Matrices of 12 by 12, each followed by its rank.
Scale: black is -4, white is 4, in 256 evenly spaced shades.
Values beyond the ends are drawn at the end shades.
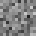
full rank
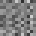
two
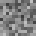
full rank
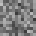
full rank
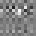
two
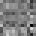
two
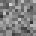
full rank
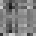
two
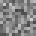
full rank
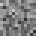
full rank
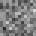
full rank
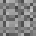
two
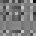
two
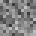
full rank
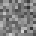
full rank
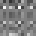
two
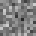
full rank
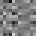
two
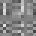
two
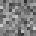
full rank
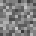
full rank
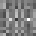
two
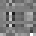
two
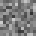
full rank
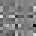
two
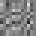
two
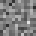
full rank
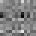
two
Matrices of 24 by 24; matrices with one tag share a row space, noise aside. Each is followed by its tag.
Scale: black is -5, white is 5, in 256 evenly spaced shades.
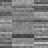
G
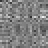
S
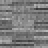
G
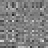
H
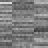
G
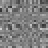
S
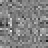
S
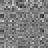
H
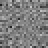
S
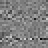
S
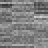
G
